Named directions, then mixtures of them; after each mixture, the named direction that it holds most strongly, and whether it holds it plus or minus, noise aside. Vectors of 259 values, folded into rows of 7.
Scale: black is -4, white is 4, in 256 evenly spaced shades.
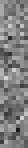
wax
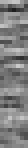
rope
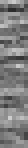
rope, plus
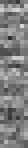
rope, minus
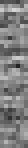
rope, minus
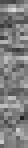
rope, minus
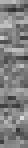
rope, plus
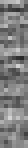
rope, plus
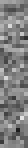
wax, plus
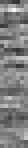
rope, minus
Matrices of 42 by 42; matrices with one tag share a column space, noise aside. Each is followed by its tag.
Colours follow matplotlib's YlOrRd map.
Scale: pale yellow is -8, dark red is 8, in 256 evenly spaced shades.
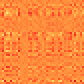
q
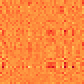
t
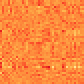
t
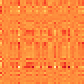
t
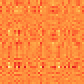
t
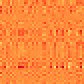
t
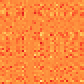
q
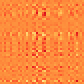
q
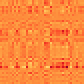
t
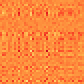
q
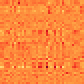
t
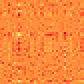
q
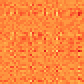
q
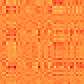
t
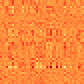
t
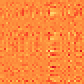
q
